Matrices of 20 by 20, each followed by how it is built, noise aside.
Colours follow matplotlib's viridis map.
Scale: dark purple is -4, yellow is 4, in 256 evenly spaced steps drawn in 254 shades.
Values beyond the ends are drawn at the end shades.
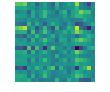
low rank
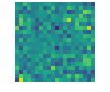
low rank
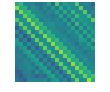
Toeplitz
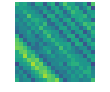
Toeplitz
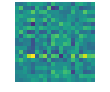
low rank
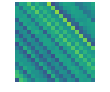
Toeplitz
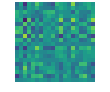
low rank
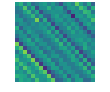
Toeplitz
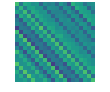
Toeplitz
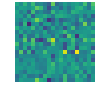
low rank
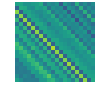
Toeplitz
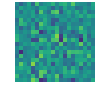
low rank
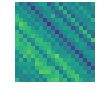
Toeplitz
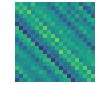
Toeplitz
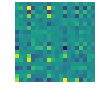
low rank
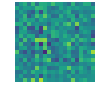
low rank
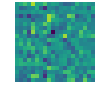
low rank
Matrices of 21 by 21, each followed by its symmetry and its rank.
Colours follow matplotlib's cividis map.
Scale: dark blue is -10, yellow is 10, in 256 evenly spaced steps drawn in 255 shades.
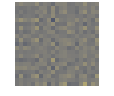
neither, rank three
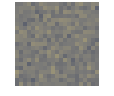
neither, full rank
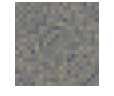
symmetric, full rank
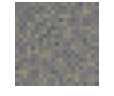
symmetric, full rank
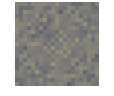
symmetric, full rank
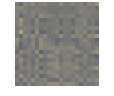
neither, rank three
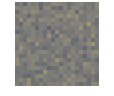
neither, full rank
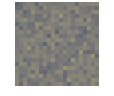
symmetric, full rank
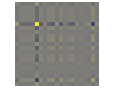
symmetric, rank one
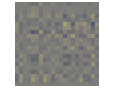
neither, rank three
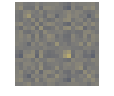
symmetric, rank three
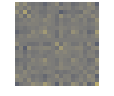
symmetric, rank three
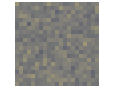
neither, full rank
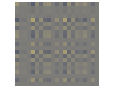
symmetric, rank one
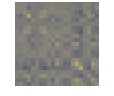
symmetric, rank three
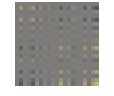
symmetric, rank one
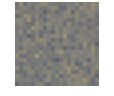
neither, full rank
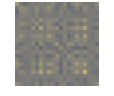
symmetric, rank three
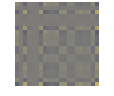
symmetric, rank one
